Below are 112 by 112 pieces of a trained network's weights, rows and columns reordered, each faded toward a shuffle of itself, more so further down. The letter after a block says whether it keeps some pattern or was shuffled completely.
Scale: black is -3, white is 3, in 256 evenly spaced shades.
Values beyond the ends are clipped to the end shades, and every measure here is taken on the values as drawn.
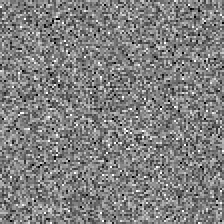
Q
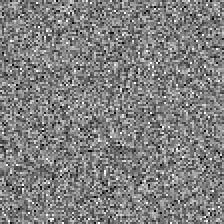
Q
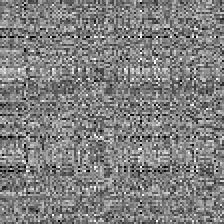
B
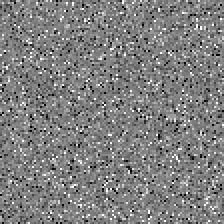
Q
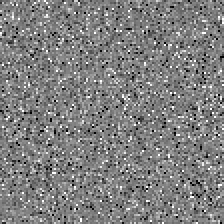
Q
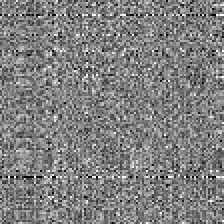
B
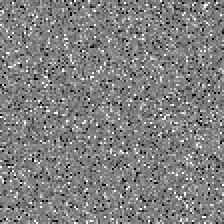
Q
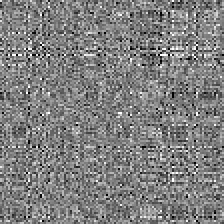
B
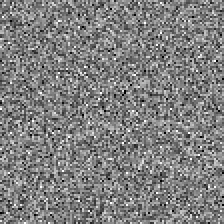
Q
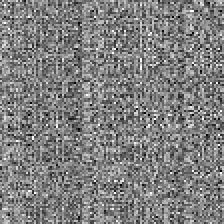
B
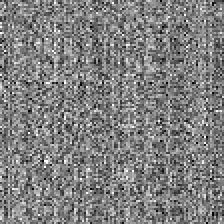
B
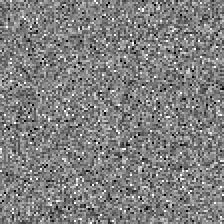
Q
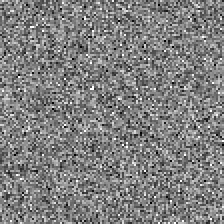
Q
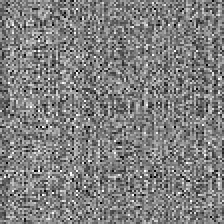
B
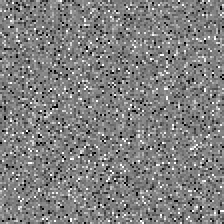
Q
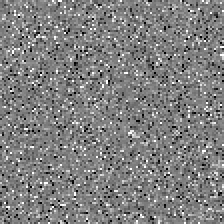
Q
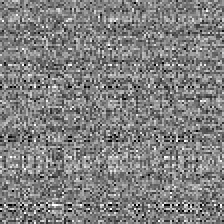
B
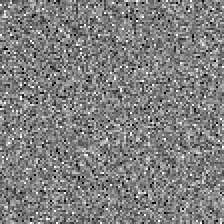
Q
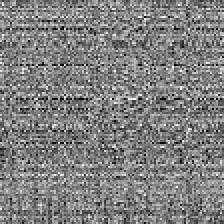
B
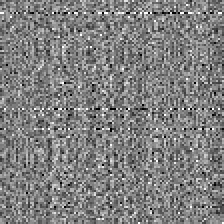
B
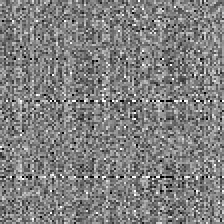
B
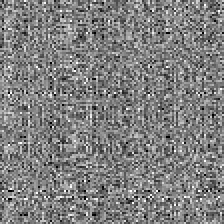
B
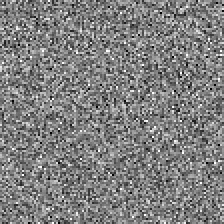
Q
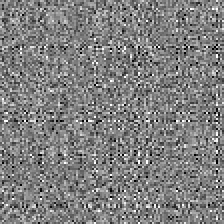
B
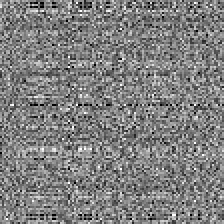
B
